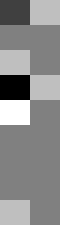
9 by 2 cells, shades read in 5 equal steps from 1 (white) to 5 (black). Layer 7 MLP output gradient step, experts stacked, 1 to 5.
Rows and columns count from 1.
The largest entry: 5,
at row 4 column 1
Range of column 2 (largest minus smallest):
1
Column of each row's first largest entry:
1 1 2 1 2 1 1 1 2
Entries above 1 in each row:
2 2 2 2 1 2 2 2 2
